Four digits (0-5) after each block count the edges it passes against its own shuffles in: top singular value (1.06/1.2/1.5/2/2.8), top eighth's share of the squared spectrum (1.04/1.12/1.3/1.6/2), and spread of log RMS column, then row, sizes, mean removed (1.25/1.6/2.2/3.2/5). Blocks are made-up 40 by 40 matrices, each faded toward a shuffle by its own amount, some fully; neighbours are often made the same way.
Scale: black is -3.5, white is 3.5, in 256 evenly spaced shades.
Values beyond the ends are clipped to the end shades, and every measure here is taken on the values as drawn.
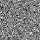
3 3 1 0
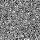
2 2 0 0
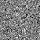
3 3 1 0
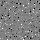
0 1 0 0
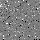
0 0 0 0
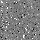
1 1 0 0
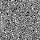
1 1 0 0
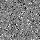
1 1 0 0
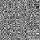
3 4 2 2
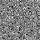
2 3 1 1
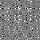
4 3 1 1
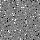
2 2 1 0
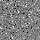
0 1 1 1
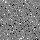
0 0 0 0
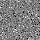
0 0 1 0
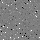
0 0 0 0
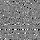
3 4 0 2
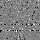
2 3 0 1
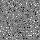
1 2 0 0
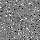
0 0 0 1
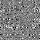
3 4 1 2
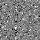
3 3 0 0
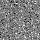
0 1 0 0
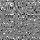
3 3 1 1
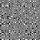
4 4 2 2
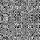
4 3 2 1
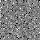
3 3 1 1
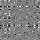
4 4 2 2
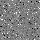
2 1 0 0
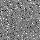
1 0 0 0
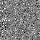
1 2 2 0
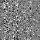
2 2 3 0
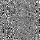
2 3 3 0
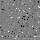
2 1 0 0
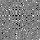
4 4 2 1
